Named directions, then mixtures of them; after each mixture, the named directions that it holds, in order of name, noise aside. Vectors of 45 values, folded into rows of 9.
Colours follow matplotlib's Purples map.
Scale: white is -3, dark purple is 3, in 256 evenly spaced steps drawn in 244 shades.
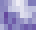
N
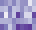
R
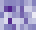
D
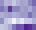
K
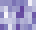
N, R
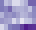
K, N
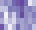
N, R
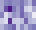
D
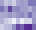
K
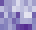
N, R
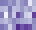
R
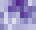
N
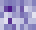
D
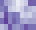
N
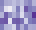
D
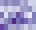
K, R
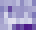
K, R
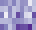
R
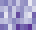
R
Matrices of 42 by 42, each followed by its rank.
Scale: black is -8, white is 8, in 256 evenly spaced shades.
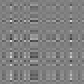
one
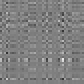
two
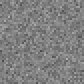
full rank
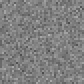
full rank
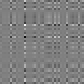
one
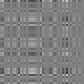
one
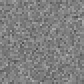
full rank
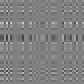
one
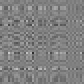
two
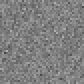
full rank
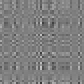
two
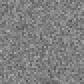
full rank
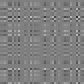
one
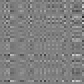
two
